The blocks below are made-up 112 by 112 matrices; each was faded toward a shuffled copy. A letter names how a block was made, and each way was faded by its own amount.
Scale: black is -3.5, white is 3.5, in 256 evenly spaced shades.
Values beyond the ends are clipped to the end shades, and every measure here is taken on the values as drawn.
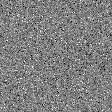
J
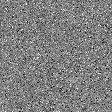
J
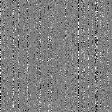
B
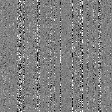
B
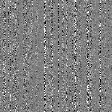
B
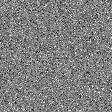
J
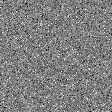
J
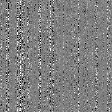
B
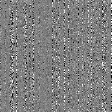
B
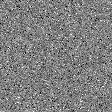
J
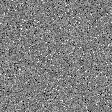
J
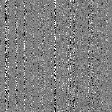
B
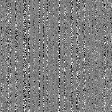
B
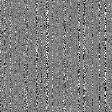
B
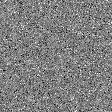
J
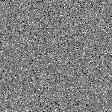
J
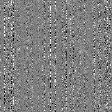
B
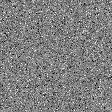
J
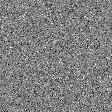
J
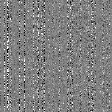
B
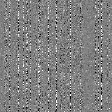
B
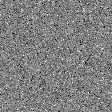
J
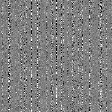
B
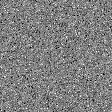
J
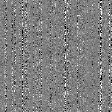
B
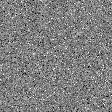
J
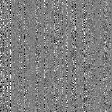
B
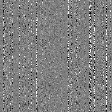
B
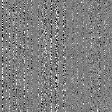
B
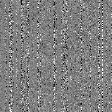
B
